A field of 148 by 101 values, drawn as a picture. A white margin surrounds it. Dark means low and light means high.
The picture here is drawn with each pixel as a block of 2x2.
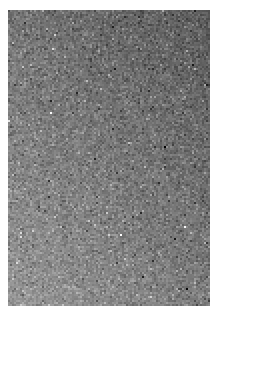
The ninth with the lowest average is the top right. No row or column stands out. No regular stripes run through it. There is an overall slope up to the bottom left. The grain is fine, like static. The ninth with the highest average is the bottom left. Neither half mirrors the other.
